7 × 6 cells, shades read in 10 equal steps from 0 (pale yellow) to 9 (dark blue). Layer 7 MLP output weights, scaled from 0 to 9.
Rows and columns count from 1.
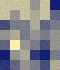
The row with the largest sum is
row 6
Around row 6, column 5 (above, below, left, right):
7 7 8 5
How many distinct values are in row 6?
5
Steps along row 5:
down up up up down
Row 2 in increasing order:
2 2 2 3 4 6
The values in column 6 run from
3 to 9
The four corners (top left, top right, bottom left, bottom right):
2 9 8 3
